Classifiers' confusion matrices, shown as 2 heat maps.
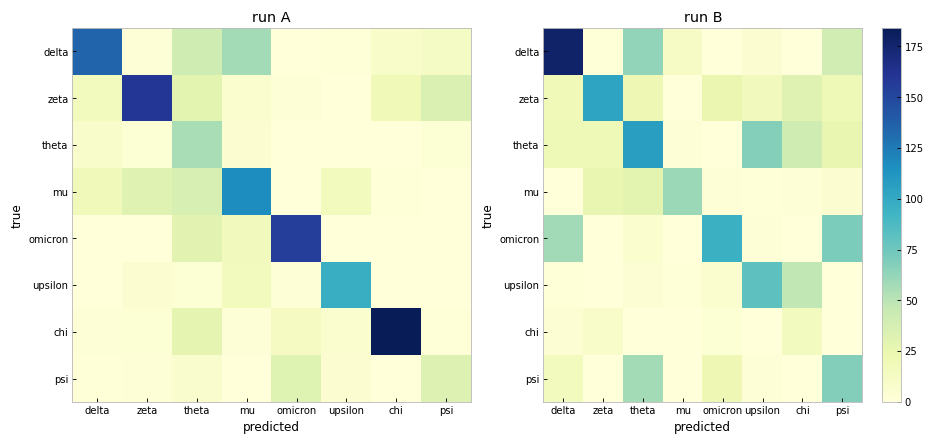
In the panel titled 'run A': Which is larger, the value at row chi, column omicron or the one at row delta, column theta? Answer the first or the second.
the second
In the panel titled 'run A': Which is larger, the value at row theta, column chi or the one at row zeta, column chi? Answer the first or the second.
the second
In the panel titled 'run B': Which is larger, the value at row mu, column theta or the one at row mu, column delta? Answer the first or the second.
the first
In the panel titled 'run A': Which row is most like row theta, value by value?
psi
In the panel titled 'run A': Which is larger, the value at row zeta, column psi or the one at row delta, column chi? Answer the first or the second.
the first
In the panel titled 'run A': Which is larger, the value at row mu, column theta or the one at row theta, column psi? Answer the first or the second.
the first
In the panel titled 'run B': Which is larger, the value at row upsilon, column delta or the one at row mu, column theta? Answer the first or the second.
the second
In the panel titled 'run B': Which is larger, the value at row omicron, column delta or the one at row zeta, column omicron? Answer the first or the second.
the first
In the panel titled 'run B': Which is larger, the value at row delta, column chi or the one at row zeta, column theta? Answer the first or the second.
the second
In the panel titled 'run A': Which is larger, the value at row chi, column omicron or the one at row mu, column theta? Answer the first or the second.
the second
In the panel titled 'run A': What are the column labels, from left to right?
delta, zeta, theta, mu, omicron, upsilon, chi, psi
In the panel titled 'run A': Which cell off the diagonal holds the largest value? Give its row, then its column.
delta, mu
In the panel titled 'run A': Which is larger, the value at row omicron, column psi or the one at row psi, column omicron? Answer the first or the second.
the second
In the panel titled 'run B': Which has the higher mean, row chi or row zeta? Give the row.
zeta
